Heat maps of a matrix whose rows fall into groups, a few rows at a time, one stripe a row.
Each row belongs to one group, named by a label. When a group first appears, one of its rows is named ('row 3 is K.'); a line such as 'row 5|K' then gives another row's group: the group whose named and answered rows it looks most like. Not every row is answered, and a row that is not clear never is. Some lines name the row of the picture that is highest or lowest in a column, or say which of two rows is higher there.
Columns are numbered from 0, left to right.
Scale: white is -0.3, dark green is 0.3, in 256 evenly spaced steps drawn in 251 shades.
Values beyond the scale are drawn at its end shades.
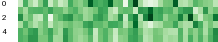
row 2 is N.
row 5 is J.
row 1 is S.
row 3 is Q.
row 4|J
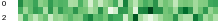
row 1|S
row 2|Q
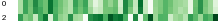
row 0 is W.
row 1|W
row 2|N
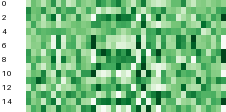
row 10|W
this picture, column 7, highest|8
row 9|Q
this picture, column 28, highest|13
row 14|N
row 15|W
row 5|W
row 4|S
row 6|W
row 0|Q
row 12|Q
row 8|N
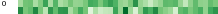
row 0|Q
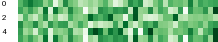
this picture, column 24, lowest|4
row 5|N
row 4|N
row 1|N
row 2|Q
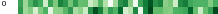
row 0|S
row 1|N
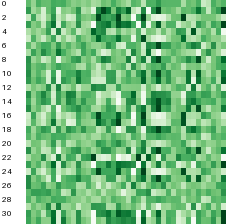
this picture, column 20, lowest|22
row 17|Q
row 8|N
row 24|Q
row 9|S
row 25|N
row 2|Q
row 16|Q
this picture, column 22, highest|22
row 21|N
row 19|S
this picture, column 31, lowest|13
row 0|S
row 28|S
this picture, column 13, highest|22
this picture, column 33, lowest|31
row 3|N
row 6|S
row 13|S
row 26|S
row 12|W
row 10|N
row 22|W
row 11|N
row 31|N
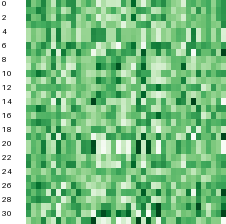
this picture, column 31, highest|9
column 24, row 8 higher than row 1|No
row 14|W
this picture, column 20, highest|30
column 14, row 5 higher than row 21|Yes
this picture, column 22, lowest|30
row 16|S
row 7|N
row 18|W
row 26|J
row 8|Q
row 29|N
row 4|W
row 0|S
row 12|S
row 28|J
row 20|W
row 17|J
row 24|Q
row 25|S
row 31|W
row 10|J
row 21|W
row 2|S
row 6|S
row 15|J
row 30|N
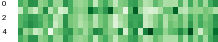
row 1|Q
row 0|J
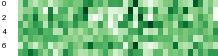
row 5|S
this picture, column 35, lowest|5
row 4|J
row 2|W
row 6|Q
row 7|J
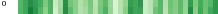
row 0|J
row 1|J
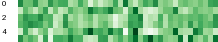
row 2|J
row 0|S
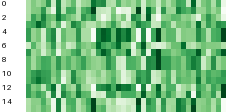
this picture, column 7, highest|13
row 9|S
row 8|S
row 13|N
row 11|J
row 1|W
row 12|N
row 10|J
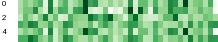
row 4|W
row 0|W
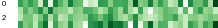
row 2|Q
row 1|W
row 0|N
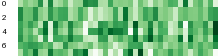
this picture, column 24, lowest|4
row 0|W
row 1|S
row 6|J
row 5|N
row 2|S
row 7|W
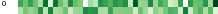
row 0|N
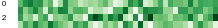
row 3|W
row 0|J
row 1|S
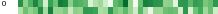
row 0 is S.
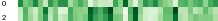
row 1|Q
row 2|Q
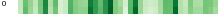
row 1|Q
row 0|Q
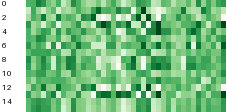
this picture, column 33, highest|4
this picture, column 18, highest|13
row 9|S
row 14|J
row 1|Q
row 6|N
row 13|N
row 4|S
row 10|J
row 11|S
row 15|J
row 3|N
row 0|J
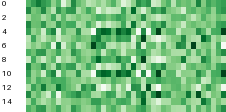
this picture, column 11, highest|12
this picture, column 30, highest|6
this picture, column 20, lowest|12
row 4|N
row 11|S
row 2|Q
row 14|Q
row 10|N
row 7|J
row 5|Q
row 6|W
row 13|N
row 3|S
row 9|S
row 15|J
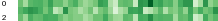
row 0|S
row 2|S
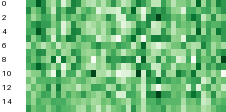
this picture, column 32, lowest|12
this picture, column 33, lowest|8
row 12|W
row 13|S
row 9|J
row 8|N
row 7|J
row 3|J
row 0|J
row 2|S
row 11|S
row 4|J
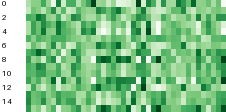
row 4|W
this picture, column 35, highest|12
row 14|S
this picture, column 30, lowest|11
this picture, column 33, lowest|11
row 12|Q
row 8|N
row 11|N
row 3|W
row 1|Q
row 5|S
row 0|W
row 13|S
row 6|Q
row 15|N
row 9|J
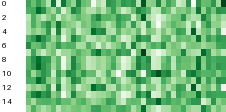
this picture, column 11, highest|10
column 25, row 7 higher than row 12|No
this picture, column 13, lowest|0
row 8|J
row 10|S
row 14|S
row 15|Q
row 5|J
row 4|W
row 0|N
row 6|S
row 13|J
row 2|Q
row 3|W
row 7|Q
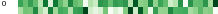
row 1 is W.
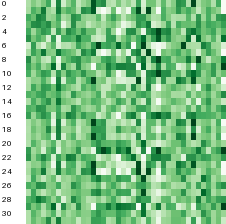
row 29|N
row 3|J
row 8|N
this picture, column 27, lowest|6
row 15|J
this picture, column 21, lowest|6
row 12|W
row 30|Q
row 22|S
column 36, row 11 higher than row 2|No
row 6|Q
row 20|Q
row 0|W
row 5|N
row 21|N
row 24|W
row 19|W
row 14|W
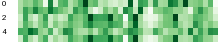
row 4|J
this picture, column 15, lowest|1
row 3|Q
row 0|W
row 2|Q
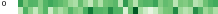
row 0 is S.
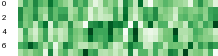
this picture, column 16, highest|3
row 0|W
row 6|J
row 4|Q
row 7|W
